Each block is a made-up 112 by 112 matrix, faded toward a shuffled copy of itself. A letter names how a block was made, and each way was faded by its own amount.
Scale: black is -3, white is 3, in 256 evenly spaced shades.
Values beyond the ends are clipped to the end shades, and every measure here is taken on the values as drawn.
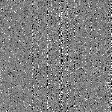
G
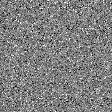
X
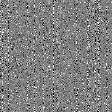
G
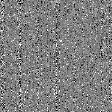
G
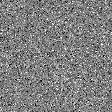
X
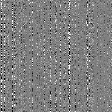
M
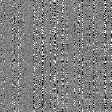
M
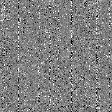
G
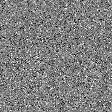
X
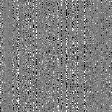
M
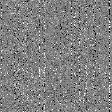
G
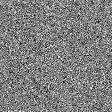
X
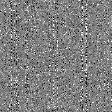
G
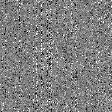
G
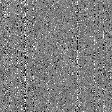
G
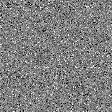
X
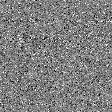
X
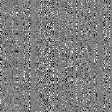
M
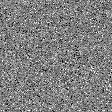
X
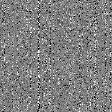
G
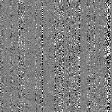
M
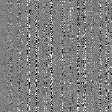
M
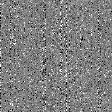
G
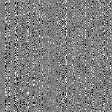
M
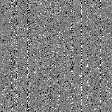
G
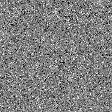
X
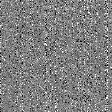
G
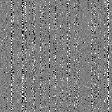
M
